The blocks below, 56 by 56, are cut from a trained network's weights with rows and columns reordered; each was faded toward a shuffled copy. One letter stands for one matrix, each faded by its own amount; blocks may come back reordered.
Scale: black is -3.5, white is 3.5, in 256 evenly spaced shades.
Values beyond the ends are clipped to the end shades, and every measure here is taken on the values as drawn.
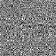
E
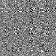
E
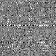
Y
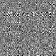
E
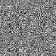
E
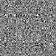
E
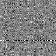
Y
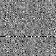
Y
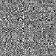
E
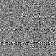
Y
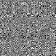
E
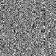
E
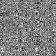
E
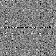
Y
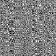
E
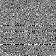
Y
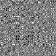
E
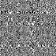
E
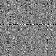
Y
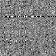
Y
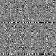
Y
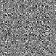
E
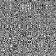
E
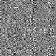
E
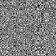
E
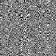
E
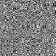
E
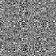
E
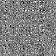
E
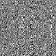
E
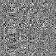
E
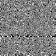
Y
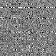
Y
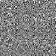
E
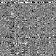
Y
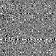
Y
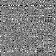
Y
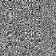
E
